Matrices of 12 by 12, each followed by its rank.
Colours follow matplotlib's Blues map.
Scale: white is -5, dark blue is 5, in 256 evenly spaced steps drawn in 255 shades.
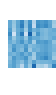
two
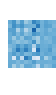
two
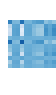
one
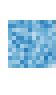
full rank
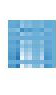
one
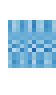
one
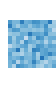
full rank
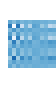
one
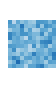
full rank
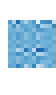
two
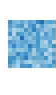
full rank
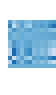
one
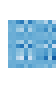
one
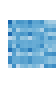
two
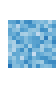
full rank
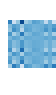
one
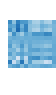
two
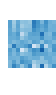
two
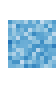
full rank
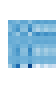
one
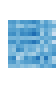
two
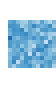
full rank
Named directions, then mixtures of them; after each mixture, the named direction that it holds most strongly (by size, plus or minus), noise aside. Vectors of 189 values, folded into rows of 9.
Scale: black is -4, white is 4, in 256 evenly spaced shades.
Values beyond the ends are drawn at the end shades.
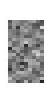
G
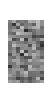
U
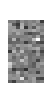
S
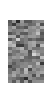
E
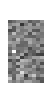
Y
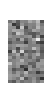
S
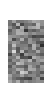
U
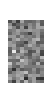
S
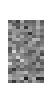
S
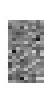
S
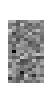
Y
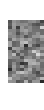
G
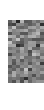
E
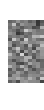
U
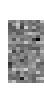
S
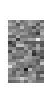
E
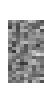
G
